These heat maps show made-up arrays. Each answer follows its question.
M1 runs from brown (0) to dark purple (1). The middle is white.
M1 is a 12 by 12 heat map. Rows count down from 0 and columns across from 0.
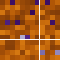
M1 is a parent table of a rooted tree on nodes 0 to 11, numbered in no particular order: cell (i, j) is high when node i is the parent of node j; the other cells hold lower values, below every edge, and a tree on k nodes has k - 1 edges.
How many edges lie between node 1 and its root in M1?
3
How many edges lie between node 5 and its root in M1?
2
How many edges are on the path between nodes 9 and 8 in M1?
5
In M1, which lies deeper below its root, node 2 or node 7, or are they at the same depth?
the same depth
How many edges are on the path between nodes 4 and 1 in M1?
1
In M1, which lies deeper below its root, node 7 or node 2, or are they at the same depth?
the same depth
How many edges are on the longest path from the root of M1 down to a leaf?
4
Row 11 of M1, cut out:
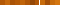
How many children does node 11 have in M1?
0
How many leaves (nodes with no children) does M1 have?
7
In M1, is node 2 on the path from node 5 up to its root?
no
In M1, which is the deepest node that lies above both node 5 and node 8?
7
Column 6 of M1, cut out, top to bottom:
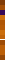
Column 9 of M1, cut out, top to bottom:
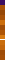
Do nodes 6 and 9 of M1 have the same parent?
no
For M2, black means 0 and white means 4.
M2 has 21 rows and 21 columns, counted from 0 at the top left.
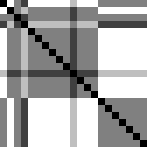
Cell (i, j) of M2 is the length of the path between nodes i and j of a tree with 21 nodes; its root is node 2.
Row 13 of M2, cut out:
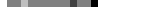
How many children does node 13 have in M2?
0
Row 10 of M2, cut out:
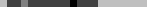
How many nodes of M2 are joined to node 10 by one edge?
11
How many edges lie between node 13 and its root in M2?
2
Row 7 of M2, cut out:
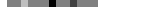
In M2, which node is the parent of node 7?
10
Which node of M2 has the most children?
10
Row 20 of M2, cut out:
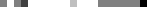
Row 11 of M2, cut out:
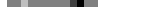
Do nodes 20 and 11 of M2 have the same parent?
no
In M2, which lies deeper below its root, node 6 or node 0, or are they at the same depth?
the same depth
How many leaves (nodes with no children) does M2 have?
18
